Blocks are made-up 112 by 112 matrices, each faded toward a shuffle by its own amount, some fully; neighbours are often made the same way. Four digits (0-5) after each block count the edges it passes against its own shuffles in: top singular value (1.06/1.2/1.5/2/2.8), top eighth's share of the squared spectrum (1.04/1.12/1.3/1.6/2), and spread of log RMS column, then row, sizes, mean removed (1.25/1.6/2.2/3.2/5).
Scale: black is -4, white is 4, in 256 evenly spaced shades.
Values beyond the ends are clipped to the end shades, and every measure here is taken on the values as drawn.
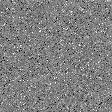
0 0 0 0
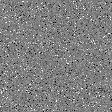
0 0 0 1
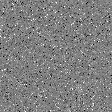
0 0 0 0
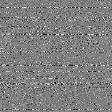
3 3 0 4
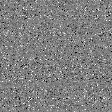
1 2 0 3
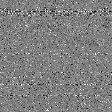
3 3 0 3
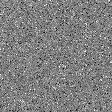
0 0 0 0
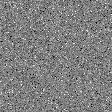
0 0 0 0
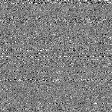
2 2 0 4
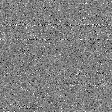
1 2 0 2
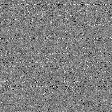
2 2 0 3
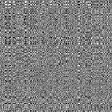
5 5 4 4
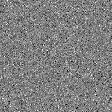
3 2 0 0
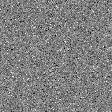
3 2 0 0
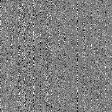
2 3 4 0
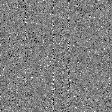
2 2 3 0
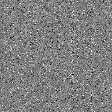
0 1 2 0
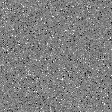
2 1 0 0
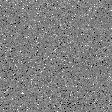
2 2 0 0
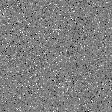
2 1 0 0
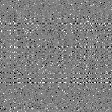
5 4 2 3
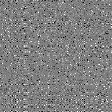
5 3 2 2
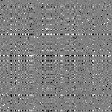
5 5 3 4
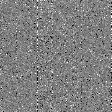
2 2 3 0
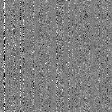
3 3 4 0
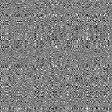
5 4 3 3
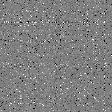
3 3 1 2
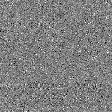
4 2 1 1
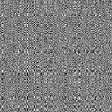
5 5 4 3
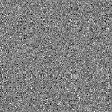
4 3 2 2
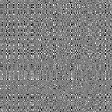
5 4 4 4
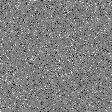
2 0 0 0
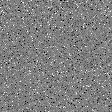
0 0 0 0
